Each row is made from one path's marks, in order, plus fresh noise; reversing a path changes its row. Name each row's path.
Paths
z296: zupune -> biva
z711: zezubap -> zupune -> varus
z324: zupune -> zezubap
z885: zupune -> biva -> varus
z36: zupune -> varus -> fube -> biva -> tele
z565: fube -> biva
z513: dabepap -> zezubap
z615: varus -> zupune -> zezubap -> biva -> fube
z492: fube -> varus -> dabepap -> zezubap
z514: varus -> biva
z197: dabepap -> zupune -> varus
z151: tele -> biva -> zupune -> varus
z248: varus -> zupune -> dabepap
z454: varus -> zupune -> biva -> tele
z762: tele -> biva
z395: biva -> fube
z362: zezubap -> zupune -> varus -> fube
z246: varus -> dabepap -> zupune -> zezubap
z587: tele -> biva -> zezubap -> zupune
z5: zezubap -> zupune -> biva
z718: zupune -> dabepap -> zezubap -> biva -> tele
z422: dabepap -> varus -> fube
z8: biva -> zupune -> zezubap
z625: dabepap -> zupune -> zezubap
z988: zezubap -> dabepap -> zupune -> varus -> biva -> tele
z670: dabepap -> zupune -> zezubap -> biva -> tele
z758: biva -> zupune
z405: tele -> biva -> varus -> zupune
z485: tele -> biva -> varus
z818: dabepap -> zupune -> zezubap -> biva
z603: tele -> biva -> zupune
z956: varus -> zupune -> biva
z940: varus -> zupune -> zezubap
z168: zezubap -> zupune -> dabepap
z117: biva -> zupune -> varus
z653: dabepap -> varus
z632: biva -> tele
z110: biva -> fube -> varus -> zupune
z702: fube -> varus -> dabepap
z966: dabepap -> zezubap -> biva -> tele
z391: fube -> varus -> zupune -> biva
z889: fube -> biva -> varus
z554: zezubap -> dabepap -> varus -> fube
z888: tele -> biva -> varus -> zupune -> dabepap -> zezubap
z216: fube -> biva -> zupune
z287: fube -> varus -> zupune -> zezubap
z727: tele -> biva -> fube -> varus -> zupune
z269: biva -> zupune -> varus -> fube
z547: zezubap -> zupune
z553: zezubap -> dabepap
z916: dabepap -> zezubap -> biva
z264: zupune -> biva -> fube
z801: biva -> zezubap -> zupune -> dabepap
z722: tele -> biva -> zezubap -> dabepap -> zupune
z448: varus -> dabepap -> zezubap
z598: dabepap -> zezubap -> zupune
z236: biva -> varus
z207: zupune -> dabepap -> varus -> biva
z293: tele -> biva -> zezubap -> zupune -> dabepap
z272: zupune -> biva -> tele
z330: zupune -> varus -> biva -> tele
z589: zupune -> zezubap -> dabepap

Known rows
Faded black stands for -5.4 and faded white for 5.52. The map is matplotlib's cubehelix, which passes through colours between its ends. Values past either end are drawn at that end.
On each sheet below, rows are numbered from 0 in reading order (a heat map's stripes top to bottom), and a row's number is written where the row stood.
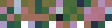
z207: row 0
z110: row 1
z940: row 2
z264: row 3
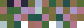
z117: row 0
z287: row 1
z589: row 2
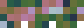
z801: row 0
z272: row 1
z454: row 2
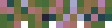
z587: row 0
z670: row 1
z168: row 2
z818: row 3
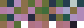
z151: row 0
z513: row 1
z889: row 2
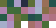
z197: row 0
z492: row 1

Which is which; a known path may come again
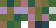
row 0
z718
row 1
z395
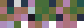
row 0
z711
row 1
z940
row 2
z625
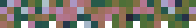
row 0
z422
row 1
z296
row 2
z264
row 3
z801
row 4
z670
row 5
z587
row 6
z454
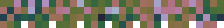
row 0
z916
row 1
z956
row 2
z727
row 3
z966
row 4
z615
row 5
z988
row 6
z405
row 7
z598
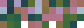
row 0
z514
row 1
z492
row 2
z272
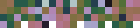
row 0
z8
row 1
z889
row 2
z547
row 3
z653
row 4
z762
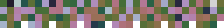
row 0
z885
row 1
z197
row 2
z293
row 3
z269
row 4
z168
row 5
z603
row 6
z485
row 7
z5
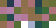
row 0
z151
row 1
z758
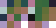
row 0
z248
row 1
z448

